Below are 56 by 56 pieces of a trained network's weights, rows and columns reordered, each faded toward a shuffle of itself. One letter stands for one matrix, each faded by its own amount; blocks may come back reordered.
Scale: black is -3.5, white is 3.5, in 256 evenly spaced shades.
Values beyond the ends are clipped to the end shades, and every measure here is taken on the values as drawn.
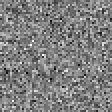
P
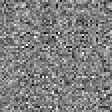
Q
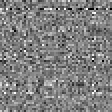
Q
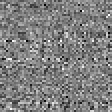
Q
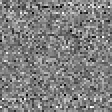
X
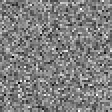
P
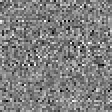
X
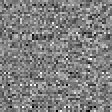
Q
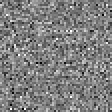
X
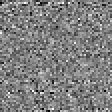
X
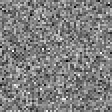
P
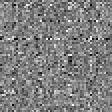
Q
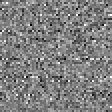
X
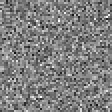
P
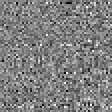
Q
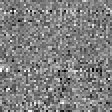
X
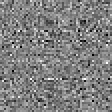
Q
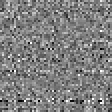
Q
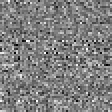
X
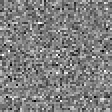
X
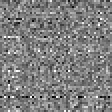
Q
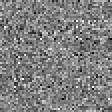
X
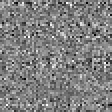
X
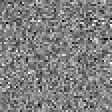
X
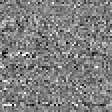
X
